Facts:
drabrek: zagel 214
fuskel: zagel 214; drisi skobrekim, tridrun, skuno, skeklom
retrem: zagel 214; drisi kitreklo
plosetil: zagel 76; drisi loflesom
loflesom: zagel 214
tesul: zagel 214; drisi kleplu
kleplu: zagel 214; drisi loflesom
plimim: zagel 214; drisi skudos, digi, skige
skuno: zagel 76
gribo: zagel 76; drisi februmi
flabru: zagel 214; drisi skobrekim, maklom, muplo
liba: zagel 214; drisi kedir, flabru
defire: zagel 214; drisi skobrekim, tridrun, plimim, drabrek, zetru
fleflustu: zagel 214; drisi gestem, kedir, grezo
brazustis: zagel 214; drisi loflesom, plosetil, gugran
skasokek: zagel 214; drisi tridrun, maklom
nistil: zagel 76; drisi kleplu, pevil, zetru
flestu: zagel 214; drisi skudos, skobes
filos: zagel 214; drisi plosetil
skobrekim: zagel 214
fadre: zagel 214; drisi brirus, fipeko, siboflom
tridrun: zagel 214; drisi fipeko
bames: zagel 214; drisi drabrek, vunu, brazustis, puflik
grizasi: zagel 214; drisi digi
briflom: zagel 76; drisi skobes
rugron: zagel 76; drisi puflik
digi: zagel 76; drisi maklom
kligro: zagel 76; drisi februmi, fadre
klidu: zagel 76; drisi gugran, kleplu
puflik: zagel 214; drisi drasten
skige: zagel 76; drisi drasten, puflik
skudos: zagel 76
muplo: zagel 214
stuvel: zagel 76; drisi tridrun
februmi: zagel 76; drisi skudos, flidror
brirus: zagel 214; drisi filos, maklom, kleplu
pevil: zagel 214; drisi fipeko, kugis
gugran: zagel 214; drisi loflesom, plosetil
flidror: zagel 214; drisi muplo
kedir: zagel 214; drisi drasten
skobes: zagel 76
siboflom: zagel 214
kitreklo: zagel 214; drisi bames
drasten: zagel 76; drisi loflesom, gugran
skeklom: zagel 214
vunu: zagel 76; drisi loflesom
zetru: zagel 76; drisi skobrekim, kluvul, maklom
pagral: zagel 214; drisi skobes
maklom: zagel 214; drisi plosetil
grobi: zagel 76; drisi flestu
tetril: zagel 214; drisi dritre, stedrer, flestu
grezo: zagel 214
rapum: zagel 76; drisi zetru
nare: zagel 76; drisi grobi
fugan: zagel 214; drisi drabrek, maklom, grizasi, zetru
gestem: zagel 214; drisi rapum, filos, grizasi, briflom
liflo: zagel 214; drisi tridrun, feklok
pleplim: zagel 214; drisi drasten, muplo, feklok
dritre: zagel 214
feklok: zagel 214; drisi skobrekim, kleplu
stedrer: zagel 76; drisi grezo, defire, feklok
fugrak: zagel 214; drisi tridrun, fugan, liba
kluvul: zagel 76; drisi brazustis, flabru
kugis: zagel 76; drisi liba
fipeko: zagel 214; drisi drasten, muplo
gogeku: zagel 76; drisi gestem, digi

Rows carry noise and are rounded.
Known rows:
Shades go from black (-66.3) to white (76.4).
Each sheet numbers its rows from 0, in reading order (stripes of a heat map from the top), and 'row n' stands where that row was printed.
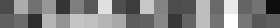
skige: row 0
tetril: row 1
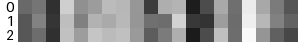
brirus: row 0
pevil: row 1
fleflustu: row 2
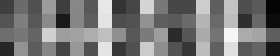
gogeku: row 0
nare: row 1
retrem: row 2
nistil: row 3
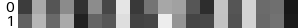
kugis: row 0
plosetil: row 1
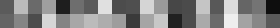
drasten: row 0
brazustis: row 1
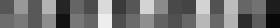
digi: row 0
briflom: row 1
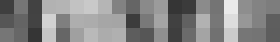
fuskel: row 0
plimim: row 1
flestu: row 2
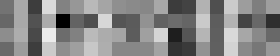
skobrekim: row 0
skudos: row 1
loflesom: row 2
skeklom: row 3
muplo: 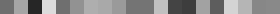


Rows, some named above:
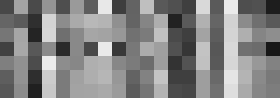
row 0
stedrer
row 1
gestem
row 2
muplo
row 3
kugis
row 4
drabrek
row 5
fipeko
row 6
flidror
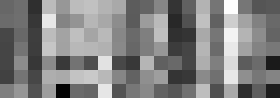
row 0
tetril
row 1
grizasi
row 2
fugrak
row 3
defire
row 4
kligro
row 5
fuskel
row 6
skobes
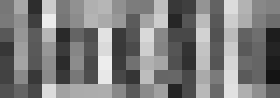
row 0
tridrun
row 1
maklom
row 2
digi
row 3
kluvul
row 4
kugis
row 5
kligro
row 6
fugan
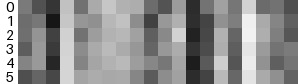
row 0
pagral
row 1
fadre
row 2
kedir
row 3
feklok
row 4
grezo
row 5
fugan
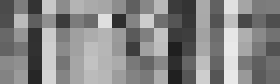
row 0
flabru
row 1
skuno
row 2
fipeko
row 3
brirus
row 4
dritre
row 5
grezo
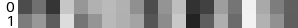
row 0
skasokek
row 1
puflik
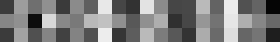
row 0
klidu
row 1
siboflom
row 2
stuvel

